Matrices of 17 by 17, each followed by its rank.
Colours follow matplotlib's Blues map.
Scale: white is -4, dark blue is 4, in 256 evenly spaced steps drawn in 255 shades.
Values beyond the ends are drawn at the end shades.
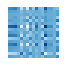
two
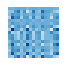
two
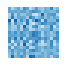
three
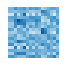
three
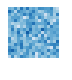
full rank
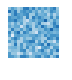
full rank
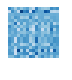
three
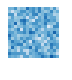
full rank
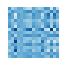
two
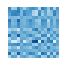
two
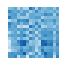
three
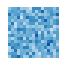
full rank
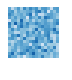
full rank
